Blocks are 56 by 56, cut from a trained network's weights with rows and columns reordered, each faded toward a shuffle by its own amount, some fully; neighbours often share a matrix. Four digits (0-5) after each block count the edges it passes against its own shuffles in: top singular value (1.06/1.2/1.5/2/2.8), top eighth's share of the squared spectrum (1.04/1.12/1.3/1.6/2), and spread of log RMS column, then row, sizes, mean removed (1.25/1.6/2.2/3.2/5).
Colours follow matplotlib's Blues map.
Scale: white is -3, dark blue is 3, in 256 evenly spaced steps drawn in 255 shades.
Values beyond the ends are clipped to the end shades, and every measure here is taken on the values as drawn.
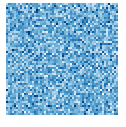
2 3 1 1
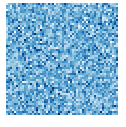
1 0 0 0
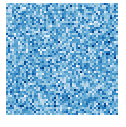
0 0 0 0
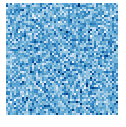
1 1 0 0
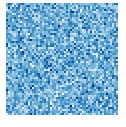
0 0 0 0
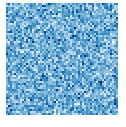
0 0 0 0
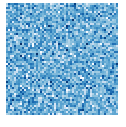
2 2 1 1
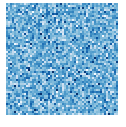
1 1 0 0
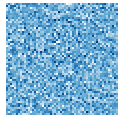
2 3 1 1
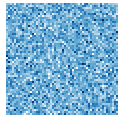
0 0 0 0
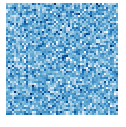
1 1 0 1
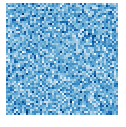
1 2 0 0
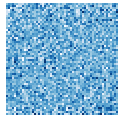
2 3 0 2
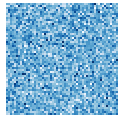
0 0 0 0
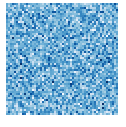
2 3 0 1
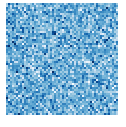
1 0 0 1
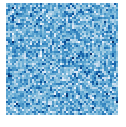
2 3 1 0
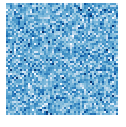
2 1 0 0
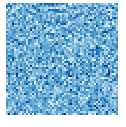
2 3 2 1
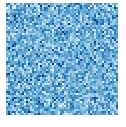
2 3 2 2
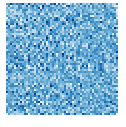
3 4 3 2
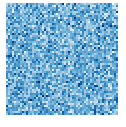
1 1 0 0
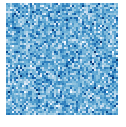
1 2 0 0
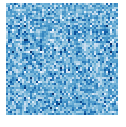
3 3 2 2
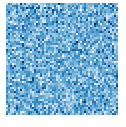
1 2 1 1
